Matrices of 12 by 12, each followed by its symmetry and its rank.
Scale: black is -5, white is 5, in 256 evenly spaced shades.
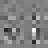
neither, rank two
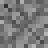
symmetric, full rank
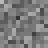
symmetric, full rank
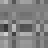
neither, rank one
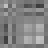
symmetric, rank one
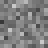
neither, full rank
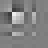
symmetric, rank one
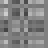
neither, rank one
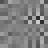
neither, rank two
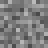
neither, full rank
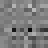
neither, rank two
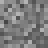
symmetric, full rank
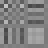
symmetric, rank one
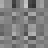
neither, rank one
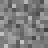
neither, full rank
